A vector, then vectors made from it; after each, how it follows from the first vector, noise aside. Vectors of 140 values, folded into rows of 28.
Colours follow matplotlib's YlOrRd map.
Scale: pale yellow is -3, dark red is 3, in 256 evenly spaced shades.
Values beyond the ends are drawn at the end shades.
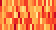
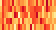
negated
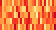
copied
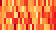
copied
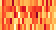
negated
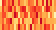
negated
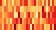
copied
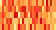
negated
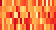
copied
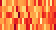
copied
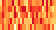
negated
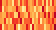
copied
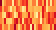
copied
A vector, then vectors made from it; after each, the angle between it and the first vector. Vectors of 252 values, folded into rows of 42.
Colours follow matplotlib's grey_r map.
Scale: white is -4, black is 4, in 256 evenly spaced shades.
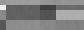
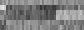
nearly parallel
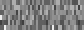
orthogonal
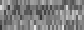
partly aligned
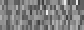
orthogonal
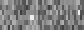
orthogonal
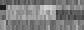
nearly opposite
